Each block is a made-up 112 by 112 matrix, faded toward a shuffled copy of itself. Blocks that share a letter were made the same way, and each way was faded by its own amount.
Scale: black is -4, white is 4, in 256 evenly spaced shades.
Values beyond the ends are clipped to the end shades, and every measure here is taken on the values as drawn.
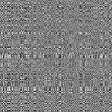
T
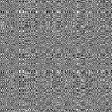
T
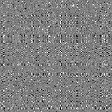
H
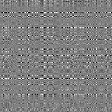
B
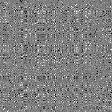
H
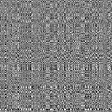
T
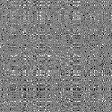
H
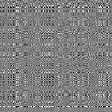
B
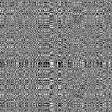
T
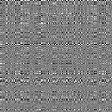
B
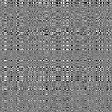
B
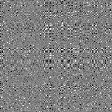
H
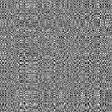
T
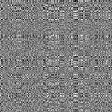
T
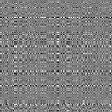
B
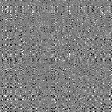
H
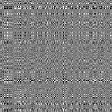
B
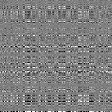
B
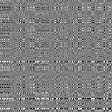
B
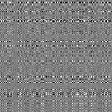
B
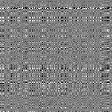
B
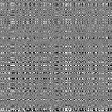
B
